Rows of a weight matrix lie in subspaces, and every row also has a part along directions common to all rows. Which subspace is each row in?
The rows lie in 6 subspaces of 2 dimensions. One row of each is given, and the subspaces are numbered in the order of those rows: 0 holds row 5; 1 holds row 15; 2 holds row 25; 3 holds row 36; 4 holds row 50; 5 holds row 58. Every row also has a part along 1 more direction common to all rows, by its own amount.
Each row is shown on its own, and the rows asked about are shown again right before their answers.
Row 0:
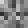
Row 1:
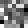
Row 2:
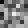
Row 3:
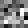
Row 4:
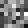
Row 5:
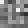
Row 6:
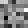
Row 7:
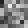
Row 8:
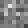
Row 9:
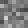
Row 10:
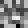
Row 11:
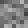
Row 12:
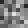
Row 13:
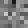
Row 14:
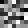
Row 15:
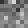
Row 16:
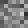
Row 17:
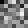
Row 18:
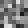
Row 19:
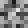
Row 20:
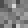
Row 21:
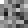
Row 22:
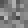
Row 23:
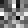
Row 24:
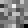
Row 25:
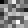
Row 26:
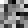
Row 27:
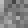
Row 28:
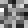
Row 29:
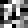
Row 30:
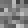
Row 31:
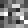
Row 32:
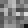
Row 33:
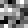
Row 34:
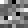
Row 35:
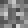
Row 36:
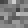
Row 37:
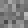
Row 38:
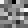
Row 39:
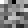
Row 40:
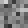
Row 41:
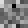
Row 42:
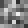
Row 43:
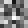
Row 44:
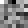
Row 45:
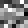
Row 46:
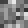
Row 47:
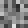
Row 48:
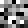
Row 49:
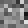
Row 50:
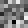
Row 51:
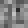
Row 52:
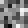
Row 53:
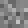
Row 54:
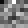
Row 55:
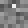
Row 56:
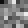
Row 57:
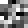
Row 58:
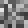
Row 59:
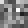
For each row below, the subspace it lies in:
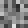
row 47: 3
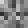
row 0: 3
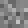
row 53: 5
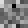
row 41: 3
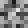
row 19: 2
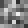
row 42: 4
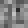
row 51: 0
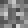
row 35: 2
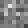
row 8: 4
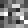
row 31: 2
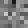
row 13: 2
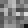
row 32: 4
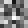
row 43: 0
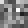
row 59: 0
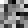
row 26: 5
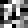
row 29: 0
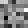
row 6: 5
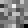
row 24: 4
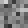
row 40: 0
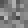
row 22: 3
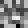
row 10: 0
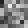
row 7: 5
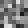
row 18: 0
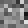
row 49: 1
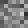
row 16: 1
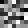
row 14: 2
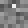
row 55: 3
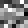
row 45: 1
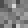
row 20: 3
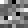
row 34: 5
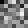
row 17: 1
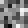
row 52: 0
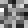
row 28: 5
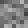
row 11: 1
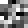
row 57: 3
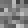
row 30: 0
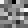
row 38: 2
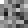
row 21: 2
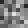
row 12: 2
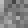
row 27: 5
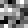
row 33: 1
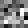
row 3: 1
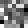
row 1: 5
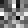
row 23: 3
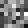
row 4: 4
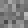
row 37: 4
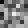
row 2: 2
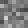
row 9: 5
